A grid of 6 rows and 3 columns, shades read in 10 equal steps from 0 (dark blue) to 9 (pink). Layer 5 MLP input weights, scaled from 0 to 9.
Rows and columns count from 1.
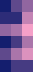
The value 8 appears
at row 5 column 3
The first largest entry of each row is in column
3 3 3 3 3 2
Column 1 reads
0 1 5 0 3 0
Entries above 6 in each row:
0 1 1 0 1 0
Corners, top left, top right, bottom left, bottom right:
0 5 0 2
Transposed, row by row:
0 1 5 0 3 0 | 3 1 6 2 6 2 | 5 7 9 6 8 2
